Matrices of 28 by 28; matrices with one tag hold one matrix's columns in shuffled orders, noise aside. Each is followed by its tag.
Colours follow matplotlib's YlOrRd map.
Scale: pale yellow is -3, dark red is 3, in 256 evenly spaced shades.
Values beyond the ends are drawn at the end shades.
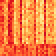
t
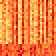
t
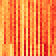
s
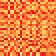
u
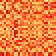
u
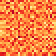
u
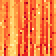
s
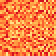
u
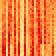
s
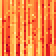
s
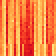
s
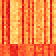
t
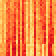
s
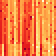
s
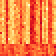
t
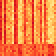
t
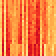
s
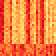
t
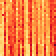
s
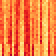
s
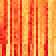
s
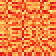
u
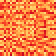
u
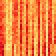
s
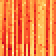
s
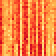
s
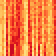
s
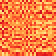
u
